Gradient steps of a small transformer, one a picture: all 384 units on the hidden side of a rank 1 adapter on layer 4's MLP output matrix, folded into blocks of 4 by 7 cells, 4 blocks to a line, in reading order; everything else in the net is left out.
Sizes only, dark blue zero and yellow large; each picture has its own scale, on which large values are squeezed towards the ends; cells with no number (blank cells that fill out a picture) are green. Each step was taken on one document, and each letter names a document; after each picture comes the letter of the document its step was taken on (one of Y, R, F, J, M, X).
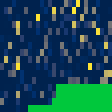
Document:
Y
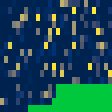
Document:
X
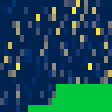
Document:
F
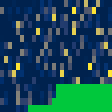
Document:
F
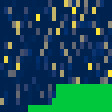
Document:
F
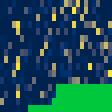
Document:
F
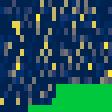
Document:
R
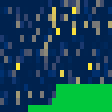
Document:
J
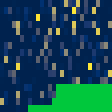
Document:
F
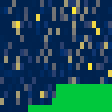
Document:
R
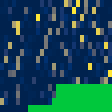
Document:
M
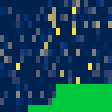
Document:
J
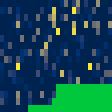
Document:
J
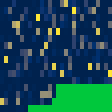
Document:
X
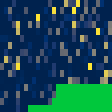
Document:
Y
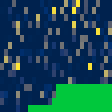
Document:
Y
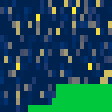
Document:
M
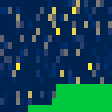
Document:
J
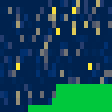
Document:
J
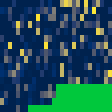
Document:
F
